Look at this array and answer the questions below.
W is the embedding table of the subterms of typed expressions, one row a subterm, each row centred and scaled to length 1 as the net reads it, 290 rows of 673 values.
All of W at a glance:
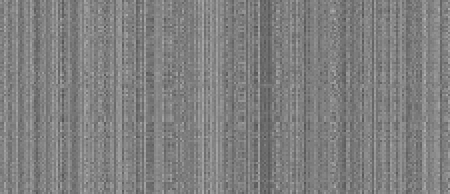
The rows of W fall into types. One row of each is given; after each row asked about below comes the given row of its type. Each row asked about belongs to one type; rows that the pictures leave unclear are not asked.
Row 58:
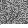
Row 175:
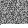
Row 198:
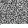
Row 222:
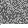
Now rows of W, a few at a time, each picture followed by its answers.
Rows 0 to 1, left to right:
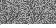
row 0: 58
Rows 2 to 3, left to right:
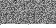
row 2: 175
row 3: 198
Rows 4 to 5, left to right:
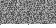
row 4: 175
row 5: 175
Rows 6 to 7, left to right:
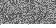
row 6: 222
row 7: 58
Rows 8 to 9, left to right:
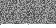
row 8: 175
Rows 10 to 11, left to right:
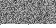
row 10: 175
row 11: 175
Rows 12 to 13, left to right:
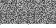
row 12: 198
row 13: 198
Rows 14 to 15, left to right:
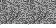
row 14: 58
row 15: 58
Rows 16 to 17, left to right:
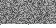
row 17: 175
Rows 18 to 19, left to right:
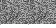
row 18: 58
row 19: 58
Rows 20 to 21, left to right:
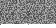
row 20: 175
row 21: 198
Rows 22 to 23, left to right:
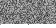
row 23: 175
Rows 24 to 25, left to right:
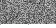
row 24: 58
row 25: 198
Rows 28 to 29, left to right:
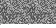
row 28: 222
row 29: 222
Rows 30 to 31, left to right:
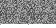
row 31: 222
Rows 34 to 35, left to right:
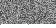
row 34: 198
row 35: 58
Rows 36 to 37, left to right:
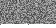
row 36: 175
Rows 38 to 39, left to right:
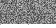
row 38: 198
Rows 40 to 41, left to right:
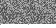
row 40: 222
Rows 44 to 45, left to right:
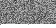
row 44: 175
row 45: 58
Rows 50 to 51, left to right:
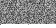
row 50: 175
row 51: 198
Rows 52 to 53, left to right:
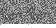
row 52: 222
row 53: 222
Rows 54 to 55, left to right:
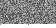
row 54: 222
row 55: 175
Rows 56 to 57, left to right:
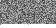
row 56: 198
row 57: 198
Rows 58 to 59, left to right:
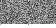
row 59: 222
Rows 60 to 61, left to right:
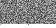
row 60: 198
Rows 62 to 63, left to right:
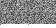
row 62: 175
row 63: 58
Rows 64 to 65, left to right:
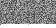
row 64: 175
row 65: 198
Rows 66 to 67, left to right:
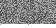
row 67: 58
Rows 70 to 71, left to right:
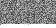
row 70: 175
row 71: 198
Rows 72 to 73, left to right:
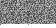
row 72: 175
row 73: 198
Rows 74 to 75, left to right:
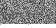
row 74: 222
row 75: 198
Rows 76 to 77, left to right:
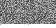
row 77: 58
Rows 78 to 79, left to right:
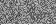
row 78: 175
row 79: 222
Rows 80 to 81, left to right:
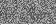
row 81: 222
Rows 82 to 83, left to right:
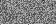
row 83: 175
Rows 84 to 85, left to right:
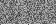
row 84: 175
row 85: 175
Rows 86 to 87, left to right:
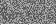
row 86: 222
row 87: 198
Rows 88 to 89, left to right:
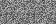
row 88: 58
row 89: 198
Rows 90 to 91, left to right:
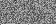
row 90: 175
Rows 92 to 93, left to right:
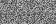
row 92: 198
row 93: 58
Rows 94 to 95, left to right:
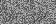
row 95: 58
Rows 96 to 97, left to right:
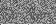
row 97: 222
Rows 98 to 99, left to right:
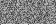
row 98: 175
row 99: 175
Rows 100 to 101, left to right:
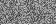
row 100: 175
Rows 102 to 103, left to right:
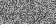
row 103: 58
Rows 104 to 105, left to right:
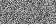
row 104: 58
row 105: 175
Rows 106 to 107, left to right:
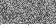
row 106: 222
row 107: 175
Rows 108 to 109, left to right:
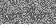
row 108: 222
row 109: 222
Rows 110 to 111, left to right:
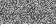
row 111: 222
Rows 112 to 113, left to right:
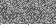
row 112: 222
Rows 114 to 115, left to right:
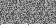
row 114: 175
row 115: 175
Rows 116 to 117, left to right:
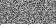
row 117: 175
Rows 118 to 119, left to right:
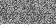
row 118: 222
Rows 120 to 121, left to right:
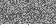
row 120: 222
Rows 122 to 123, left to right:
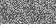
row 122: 222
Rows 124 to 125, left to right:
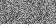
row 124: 58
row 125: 175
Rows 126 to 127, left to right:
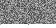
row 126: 58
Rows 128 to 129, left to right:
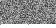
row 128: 222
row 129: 58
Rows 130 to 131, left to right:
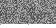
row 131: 222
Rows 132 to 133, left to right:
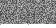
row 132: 198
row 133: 198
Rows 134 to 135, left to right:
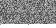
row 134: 222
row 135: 175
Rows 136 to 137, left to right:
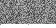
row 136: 175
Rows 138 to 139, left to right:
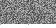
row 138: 58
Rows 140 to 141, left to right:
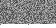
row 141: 175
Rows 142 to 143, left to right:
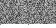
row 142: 175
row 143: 175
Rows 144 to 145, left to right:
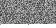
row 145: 175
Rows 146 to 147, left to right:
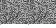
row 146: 58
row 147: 58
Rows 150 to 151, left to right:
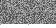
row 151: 58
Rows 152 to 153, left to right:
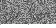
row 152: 58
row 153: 222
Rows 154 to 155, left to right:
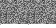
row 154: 198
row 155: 198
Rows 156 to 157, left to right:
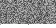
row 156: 198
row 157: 175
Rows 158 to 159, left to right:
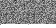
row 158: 175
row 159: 198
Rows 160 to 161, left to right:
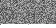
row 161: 198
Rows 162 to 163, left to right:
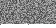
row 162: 175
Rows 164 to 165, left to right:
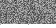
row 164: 198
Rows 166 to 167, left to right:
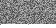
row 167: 58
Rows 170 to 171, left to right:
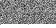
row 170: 58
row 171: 58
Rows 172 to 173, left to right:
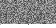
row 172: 198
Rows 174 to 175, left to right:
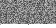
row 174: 198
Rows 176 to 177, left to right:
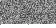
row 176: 222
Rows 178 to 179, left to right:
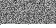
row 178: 175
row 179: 198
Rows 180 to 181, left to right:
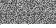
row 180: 198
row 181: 58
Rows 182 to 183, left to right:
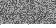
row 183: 58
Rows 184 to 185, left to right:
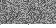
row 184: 58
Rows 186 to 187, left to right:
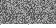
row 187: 222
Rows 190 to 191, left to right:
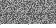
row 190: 58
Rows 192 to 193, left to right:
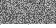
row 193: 198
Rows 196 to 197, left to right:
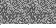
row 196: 222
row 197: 222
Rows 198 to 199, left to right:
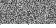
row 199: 198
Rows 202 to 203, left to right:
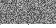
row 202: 198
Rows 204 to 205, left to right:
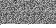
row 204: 175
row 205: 58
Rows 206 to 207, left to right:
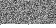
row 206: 175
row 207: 222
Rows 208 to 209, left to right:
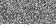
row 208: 222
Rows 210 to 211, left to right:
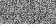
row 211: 58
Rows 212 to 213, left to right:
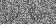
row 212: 58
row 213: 222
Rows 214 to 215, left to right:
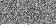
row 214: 175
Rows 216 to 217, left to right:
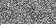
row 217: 222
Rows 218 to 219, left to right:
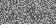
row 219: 222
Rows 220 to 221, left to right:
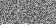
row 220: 175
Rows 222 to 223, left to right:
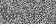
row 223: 198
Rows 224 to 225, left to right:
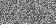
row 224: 175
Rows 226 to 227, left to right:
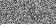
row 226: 175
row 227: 222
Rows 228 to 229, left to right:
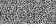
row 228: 198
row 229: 198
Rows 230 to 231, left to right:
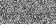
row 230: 222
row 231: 222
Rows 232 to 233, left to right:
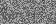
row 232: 222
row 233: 198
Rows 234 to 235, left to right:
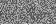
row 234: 198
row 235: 222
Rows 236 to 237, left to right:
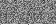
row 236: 198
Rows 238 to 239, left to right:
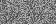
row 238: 58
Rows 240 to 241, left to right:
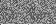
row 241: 222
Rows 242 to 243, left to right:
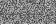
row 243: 198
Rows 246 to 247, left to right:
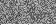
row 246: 175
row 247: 222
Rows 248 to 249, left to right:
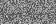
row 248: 222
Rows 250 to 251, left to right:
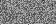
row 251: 175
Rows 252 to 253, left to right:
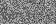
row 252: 222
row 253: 198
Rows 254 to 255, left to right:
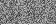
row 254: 175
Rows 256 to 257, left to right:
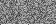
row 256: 175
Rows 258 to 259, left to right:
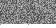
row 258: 198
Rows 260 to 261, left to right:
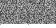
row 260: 198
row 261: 198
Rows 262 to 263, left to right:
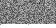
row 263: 198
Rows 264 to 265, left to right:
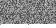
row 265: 175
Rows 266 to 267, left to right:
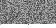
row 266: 58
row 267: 175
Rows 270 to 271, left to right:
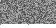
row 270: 198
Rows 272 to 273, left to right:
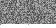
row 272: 175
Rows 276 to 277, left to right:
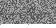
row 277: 222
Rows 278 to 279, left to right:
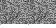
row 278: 58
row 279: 58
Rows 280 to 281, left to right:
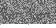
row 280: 222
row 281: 222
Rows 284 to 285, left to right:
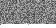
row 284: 175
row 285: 198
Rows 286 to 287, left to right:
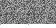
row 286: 58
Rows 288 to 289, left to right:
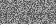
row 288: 198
